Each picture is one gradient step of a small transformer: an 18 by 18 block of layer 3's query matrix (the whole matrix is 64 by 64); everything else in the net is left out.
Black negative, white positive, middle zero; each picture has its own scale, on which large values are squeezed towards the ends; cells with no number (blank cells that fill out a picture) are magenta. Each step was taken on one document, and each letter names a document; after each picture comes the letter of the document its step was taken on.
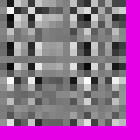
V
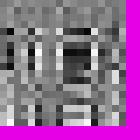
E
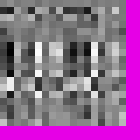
E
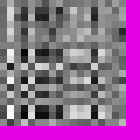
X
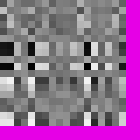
V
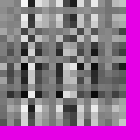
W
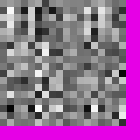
E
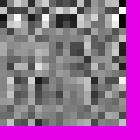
V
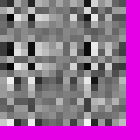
V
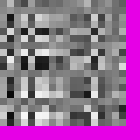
X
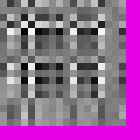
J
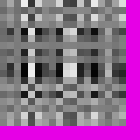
W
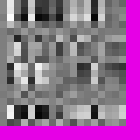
X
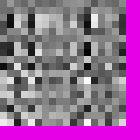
V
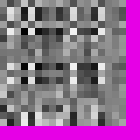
J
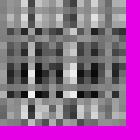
W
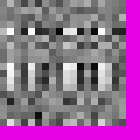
E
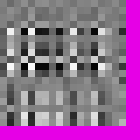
J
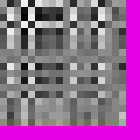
J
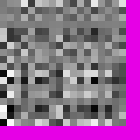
W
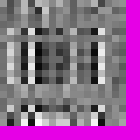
J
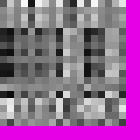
W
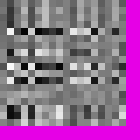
X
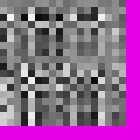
J
